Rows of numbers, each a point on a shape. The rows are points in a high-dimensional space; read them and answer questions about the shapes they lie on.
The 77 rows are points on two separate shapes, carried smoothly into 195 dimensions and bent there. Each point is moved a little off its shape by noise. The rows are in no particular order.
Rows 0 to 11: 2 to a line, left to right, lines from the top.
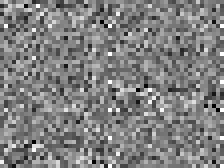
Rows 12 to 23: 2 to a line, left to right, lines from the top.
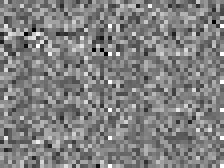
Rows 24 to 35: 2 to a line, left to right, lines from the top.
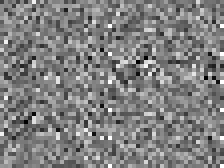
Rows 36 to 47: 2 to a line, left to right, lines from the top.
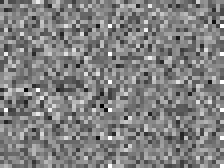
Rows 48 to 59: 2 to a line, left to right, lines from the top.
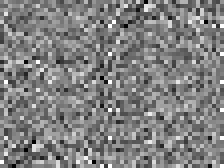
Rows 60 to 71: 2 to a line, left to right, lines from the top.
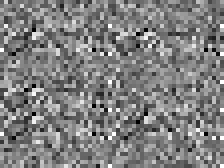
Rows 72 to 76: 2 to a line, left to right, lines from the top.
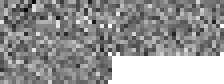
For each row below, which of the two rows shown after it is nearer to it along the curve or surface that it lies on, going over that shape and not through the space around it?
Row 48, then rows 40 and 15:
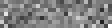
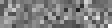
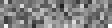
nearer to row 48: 15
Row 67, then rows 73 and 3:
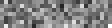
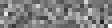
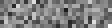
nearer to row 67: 73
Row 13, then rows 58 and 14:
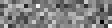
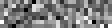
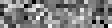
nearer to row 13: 14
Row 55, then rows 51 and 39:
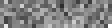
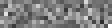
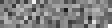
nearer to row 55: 51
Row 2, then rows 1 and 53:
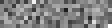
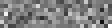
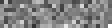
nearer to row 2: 53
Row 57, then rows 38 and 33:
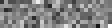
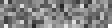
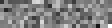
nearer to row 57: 33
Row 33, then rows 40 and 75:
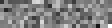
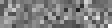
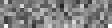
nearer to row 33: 75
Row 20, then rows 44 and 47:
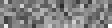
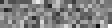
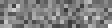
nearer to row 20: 44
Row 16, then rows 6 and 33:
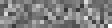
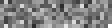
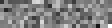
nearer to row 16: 6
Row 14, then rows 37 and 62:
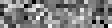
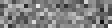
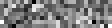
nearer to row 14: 62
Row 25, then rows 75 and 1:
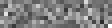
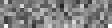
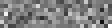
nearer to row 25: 1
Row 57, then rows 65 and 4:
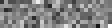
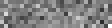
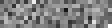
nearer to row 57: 4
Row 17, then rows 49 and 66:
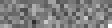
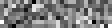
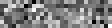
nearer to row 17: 49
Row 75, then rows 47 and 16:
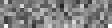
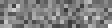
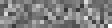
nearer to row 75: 16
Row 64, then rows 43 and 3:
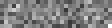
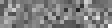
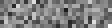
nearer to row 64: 43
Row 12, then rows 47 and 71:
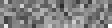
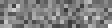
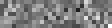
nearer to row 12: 71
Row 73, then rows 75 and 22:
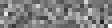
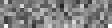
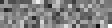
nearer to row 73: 75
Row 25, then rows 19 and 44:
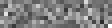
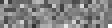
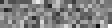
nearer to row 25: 19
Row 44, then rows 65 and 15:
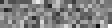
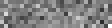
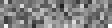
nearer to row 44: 15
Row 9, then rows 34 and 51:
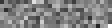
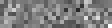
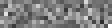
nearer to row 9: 34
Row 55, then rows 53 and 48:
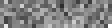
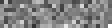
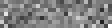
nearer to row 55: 48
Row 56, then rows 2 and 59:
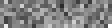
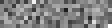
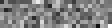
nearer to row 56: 59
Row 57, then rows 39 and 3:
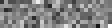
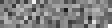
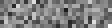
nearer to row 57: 39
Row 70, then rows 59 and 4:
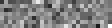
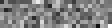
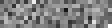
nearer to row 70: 59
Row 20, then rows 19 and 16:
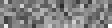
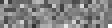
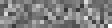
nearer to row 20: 19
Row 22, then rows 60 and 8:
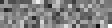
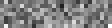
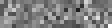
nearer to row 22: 60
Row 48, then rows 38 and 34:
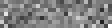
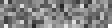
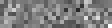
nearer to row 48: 38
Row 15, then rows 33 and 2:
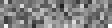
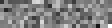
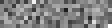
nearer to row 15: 33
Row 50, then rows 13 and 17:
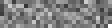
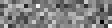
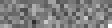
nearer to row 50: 13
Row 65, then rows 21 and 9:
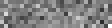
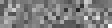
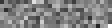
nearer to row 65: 21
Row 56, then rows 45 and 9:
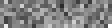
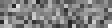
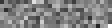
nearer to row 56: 9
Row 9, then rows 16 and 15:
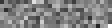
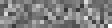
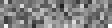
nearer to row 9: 15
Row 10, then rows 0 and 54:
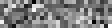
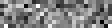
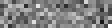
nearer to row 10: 0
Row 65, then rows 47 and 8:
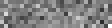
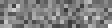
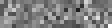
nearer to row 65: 8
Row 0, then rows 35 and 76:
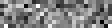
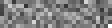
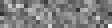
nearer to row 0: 35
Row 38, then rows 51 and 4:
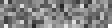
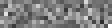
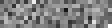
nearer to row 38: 51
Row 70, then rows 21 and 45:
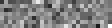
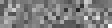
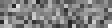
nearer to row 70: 45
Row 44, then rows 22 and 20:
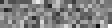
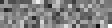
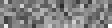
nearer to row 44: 22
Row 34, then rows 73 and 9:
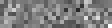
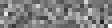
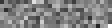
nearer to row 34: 73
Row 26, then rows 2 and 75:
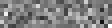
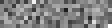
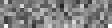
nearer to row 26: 75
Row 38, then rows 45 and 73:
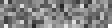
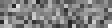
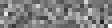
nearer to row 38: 73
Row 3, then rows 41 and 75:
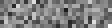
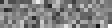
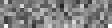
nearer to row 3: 41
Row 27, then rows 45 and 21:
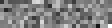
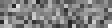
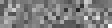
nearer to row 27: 45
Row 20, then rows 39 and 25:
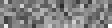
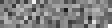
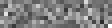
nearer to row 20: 25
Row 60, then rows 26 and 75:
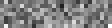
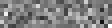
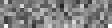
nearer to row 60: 75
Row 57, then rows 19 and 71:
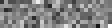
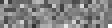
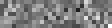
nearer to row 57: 19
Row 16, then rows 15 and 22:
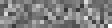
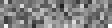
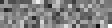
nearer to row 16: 15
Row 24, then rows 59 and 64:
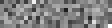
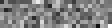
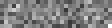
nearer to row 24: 59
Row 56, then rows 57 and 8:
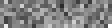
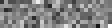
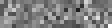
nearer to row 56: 57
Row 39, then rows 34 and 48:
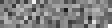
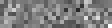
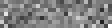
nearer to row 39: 34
